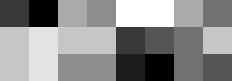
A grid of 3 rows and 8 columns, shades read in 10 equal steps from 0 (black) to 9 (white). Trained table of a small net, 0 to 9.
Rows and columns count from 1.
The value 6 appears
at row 1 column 3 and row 1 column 7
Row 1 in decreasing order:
9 9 6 6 5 4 2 0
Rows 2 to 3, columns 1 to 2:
7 8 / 7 8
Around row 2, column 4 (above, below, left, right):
5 5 7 2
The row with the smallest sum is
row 3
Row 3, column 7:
4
